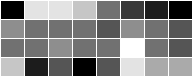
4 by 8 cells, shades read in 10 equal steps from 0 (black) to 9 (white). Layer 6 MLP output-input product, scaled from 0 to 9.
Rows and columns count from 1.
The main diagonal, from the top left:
0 4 5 0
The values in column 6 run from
2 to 9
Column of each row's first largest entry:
2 1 6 6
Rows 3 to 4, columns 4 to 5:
4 4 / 0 3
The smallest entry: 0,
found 3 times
